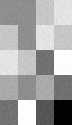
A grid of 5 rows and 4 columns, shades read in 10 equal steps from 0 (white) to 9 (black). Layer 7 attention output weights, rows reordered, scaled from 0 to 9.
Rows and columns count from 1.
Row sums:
11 9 8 15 20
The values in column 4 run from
0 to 9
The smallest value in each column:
1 0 1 0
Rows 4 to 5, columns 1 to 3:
3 4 3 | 5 0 6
